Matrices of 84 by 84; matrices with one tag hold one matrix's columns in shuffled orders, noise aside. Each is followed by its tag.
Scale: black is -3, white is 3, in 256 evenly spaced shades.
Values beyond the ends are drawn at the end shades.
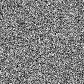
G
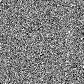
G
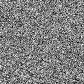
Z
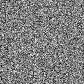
G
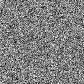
Z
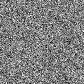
Z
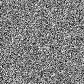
G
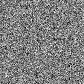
G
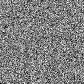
Z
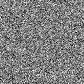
Z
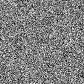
G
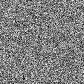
Z
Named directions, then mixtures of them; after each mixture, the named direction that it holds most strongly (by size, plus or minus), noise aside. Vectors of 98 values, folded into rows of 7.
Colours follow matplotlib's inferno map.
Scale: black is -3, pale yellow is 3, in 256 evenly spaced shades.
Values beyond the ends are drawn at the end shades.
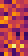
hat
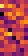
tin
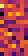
tin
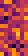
hat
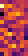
tin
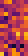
hat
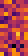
hat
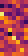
tin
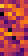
tin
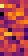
tin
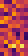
hat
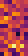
hat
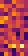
hat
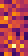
hat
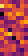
tin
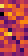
tin
